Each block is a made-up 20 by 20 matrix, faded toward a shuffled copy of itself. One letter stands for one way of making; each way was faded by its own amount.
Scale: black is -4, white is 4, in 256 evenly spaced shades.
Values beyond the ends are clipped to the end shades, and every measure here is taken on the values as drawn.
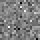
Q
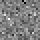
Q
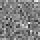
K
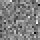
Q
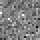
Q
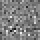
K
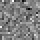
Q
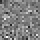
K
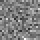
K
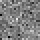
Q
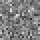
K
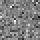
Q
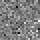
Q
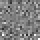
K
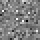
Q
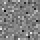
Q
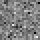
Q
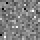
Q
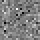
Q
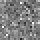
Q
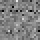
K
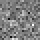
K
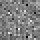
Q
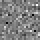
Q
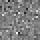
Q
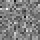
K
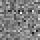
K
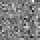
K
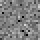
Q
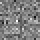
K
